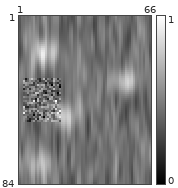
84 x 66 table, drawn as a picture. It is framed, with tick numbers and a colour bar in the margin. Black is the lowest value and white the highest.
Bumps: four. Roughest part: middle left. Ninth with the highest average: top left. Mirror symmetry: none. Odd patch: rougher, in the middle left.
